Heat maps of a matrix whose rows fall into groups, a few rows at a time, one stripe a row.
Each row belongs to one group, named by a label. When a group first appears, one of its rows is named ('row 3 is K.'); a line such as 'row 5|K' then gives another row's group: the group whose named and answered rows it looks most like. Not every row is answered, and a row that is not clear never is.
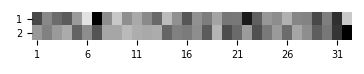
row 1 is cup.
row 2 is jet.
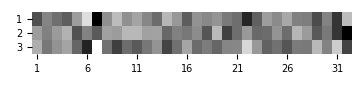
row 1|cup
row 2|jet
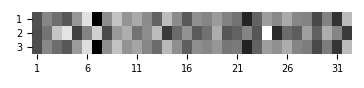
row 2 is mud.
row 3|cup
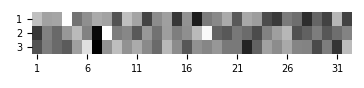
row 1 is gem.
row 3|cup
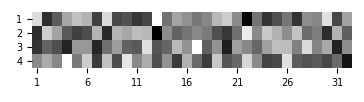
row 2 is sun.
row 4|gem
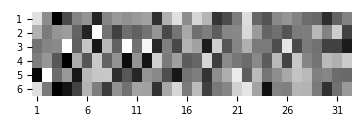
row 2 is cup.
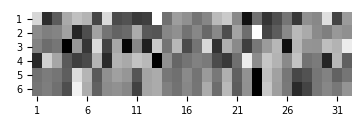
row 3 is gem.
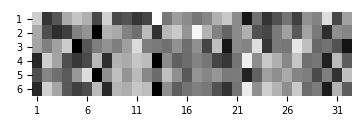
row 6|sun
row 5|cup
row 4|sun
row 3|jet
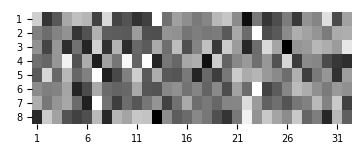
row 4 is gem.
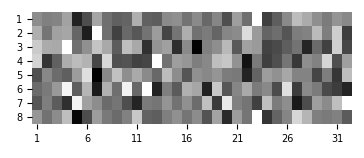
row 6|gem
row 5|cup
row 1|jet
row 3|gem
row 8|jet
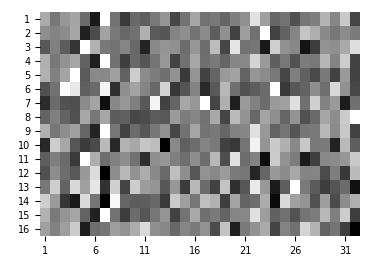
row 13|gem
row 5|gem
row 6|mud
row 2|jet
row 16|jet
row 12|cup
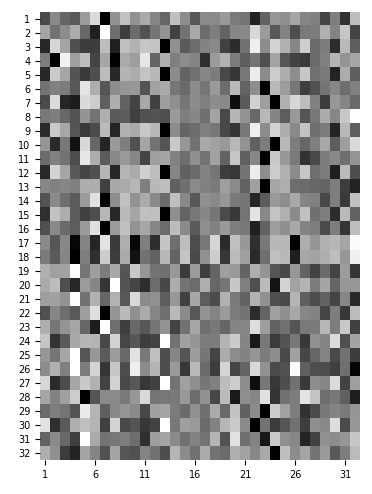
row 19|gem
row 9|sun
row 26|gem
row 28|jet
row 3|sun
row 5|sun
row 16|cup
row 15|sun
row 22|cup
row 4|mud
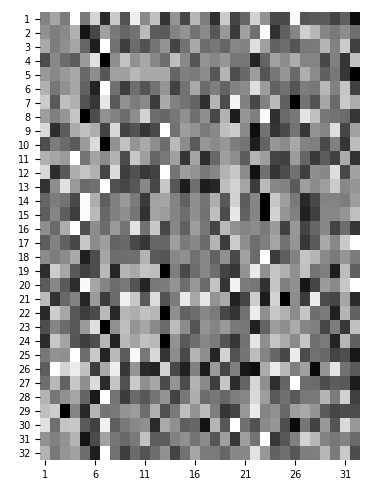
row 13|mud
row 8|jet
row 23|cup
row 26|mud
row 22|sun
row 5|jet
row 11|gem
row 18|jet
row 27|gem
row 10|cup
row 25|gem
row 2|jet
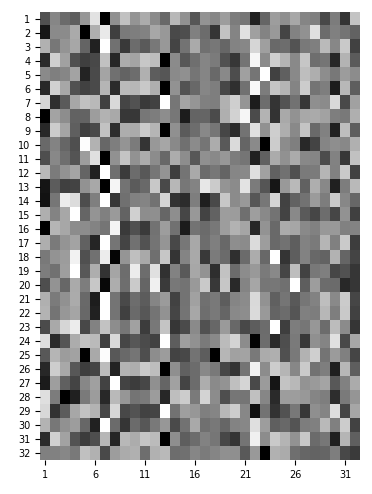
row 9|sun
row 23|mud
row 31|sun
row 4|sun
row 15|gem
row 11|cup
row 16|mud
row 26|sun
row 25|mud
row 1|cup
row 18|mud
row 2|mud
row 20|gem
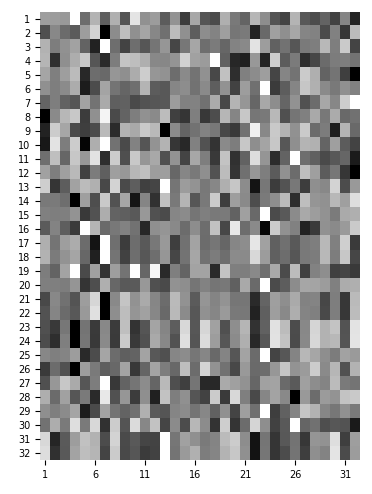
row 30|gem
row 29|jet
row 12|jet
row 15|jet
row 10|mud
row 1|gem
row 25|jet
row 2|cup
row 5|jet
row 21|cup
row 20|jet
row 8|mud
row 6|jet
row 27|mud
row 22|cup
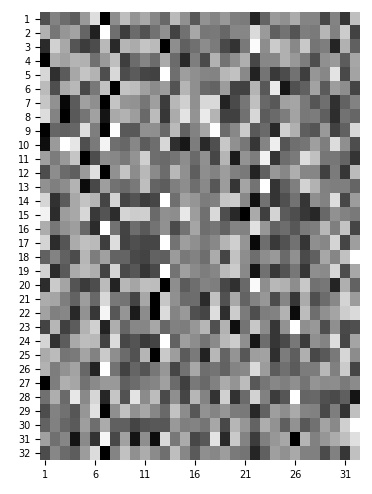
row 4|mud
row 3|sun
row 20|sun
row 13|jet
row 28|gem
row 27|mud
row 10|mud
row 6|mud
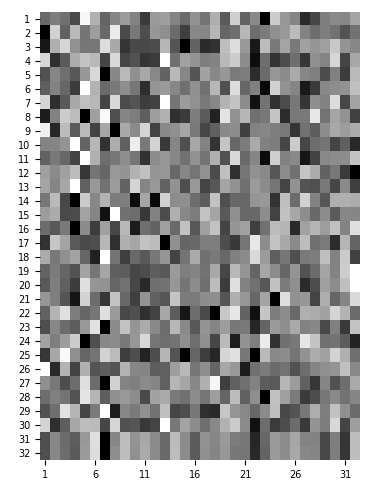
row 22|mud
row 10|gem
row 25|mud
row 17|sun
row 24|jet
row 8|mud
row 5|cup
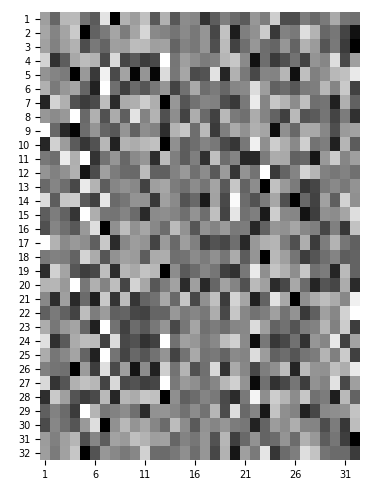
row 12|jet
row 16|cup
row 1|mud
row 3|jet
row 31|jet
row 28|sun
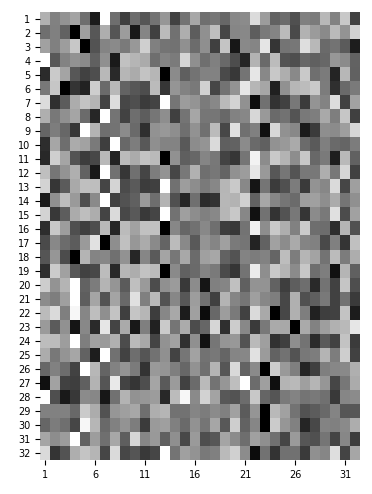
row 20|gem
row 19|sun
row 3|jet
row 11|sun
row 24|gem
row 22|gem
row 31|gem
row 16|sun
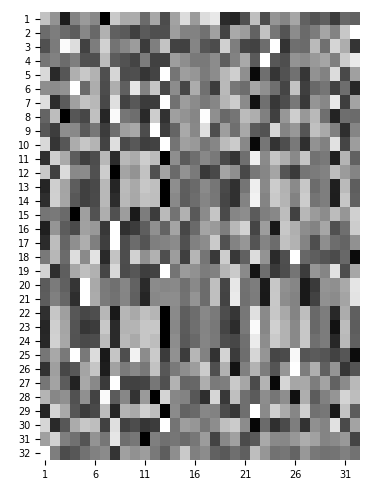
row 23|sun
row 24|sun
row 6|gem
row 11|sun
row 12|mud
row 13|sun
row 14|sun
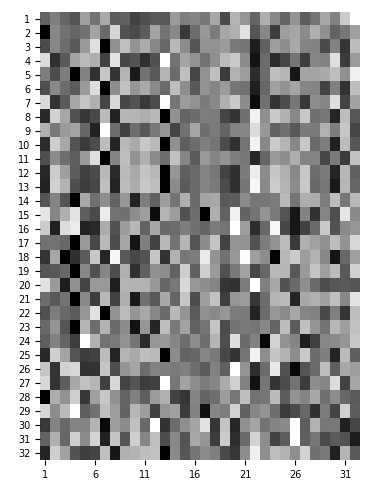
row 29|gem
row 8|sun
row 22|cup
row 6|cup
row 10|sun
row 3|cup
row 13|sun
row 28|mud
